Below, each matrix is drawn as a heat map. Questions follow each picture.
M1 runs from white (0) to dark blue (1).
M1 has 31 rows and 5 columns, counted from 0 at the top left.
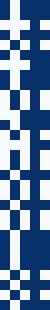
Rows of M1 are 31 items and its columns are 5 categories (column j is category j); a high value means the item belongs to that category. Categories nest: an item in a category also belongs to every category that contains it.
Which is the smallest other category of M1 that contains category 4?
3
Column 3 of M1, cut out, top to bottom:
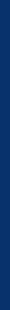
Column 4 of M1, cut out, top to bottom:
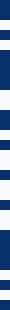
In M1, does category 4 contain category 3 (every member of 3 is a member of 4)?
no
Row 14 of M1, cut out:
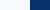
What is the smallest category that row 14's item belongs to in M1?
4
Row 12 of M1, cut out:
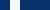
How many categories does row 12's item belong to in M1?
4
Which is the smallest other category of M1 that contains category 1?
3
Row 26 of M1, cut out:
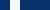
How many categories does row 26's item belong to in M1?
4
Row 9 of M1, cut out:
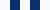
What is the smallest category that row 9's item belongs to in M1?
1
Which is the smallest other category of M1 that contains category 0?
2
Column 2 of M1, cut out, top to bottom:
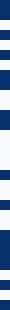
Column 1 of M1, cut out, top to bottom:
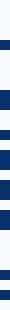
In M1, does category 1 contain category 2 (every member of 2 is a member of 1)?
no
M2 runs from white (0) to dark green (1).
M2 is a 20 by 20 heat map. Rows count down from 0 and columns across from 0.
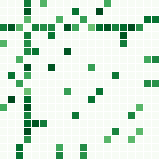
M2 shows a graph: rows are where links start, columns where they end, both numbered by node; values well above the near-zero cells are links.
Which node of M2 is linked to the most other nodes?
node 3
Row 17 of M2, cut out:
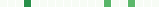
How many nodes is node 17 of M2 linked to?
3
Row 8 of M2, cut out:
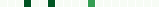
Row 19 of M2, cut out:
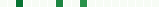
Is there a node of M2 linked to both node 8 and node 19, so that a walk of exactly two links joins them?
no
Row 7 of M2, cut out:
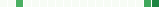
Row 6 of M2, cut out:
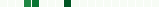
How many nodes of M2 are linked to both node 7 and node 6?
0
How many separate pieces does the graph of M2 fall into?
1
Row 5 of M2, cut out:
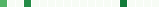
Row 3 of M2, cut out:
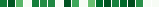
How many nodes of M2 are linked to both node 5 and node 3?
2
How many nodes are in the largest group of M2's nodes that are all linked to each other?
3
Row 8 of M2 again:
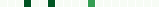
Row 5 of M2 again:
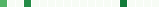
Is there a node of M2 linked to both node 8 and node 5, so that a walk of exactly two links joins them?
yes
